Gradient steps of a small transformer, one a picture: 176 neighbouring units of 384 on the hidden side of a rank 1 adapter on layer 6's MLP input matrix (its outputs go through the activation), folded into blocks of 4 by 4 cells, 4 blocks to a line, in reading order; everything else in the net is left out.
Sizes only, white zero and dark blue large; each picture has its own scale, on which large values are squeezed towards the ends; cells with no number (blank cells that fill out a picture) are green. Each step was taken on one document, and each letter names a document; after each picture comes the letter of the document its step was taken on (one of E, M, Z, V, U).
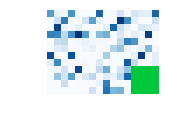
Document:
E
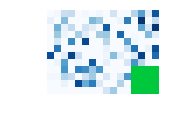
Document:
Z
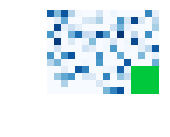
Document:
E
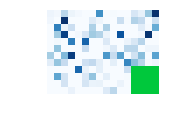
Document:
Z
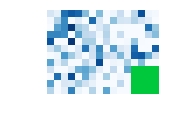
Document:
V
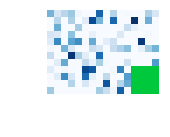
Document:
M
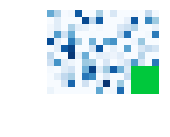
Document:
M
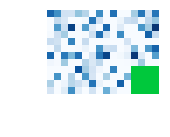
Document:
V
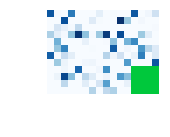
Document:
E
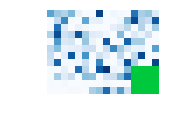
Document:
E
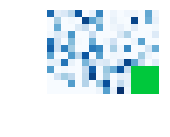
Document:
M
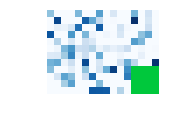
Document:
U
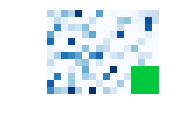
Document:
V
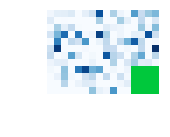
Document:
Z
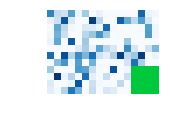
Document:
V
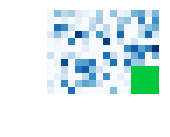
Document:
Z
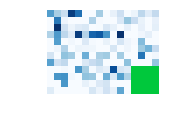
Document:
E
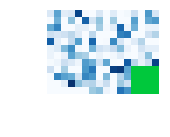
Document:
M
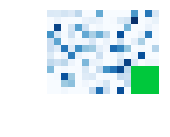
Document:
U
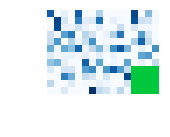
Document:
U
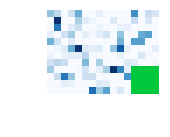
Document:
U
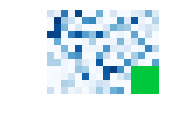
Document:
E
